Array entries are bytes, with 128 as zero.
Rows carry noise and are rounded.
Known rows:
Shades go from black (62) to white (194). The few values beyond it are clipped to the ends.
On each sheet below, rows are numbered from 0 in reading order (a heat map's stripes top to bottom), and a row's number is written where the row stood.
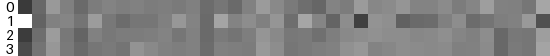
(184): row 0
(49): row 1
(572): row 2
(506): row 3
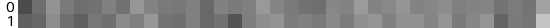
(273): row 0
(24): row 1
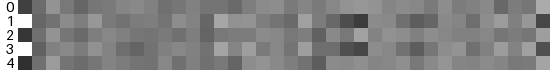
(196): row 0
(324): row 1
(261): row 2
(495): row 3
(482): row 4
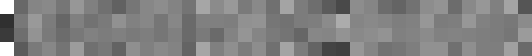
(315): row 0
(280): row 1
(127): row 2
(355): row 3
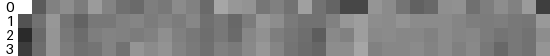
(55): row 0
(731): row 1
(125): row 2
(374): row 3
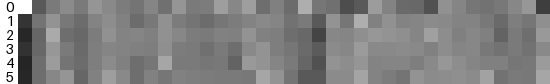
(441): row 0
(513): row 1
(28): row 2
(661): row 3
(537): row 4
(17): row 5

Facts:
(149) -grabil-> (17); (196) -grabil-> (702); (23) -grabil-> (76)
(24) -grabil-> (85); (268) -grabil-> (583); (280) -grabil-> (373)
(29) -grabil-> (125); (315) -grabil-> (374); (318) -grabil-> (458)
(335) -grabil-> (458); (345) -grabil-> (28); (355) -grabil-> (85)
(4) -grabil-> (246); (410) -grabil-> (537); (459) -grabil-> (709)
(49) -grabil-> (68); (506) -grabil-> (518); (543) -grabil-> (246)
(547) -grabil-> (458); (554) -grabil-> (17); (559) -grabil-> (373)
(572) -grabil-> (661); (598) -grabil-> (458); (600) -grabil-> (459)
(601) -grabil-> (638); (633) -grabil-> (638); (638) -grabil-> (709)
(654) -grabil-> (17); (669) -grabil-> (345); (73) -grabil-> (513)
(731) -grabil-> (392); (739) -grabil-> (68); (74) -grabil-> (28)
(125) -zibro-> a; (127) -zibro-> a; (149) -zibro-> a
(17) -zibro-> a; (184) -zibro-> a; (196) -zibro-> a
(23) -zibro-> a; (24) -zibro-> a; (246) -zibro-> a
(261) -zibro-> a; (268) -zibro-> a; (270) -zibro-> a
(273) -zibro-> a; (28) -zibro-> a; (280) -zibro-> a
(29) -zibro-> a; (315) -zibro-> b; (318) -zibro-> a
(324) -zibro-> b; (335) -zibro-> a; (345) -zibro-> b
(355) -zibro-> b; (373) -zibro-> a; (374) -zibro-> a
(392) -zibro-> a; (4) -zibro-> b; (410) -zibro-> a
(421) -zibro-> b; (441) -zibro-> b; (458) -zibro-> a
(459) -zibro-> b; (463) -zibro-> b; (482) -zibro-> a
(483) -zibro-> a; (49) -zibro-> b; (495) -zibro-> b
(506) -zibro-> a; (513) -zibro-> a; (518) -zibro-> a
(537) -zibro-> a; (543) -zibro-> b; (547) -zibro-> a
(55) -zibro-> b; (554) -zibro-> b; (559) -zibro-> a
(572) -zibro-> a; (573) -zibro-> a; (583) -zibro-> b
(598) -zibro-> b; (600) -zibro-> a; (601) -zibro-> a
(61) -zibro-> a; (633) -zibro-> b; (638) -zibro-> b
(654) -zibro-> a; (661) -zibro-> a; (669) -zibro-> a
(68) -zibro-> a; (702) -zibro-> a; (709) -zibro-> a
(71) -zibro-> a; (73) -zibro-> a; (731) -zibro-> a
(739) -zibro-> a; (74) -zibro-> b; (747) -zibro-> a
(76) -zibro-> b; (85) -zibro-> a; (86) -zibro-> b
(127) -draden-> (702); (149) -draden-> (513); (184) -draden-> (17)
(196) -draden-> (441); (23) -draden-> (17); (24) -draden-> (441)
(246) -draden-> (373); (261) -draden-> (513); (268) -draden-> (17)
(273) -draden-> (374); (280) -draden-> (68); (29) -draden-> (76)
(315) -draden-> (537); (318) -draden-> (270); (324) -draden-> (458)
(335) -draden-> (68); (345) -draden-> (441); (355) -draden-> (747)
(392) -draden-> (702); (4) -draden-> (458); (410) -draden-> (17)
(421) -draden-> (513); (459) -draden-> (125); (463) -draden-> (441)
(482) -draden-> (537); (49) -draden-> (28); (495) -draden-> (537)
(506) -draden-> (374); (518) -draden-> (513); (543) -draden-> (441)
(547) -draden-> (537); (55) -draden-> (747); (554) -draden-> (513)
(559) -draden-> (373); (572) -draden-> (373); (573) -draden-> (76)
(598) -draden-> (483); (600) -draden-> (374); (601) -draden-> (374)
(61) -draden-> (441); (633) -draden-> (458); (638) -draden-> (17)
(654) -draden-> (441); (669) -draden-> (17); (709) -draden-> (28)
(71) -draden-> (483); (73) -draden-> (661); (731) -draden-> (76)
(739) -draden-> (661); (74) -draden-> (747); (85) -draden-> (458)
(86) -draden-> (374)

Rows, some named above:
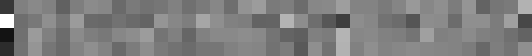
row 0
(149)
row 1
(4)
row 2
(373)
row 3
(513)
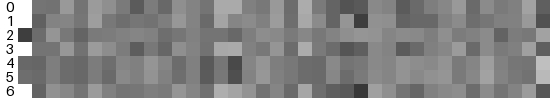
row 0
(554)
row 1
(49)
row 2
(196)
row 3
(554)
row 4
(85)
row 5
(85)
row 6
(74)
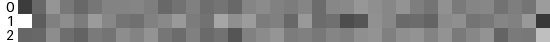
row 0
(61)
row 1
(583)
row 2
(24)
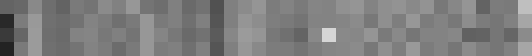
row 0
(24)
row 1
(547)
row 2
(68)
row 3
(547)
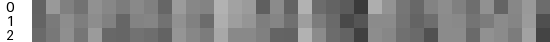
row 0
(345)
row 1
(86)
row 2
(4)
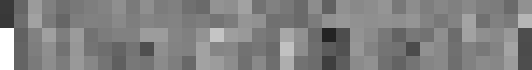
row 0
(709)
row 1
(669)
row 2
(638)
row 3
(543)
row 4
(421)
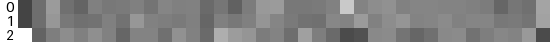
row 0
(739)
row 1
(273)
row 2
(86)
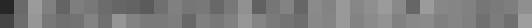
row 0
(246)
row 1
(273)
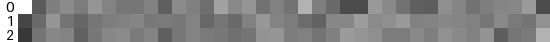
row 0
(463)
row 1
(573)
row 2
(654)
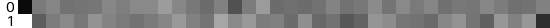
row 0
(458)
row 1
(76)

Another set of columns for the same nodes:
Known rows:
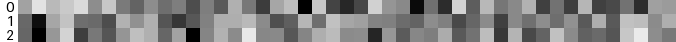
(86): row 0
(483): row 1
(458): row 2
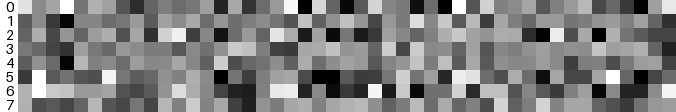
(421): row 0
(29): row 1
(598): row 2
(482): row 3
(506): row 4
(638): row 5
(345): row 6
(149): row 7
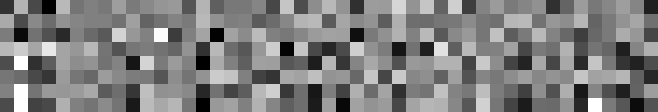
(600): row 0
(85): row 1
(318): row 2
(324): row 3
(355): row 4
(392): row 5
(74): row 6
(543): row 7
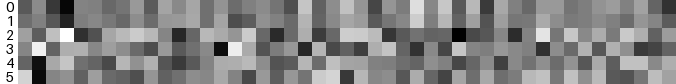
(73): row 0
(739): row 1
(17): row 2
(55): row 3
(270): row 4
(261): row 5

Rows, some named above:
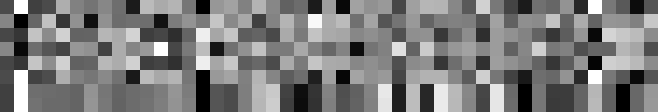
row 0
(543)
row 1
(513)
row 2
(374)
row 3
(547)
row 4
(374)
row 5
(543)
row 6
(459)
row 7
(459)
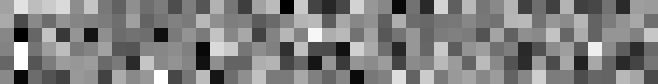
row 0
(86)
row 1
(85)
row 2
(513)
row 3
(463)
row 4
(49)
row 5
(547)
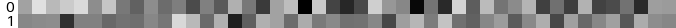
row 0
(86)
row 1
(24)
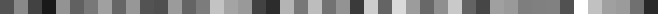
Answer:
(709)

